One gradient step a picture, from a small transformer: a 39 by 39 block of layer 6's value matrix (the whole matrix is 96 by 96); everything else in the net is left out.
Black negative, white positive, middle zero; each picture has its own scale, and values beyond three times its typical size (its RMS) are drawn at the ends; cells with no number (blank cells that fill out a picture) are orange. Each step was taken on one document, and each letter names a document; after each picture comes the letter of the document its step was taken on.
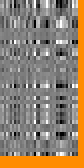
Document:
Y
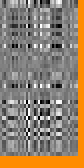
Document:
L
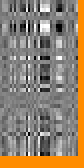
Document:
L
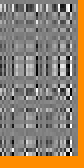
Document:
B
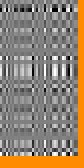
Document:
B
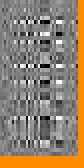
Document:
L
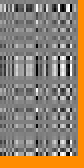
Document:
B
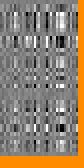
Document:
Y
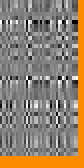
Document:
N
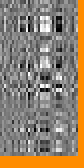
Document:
L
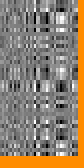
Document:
Y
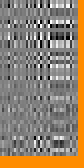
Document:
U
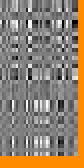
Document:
N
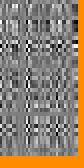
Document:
N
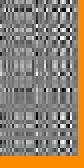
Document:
B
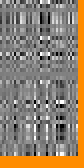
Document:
Y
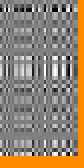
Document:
B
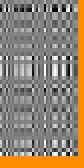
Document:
B
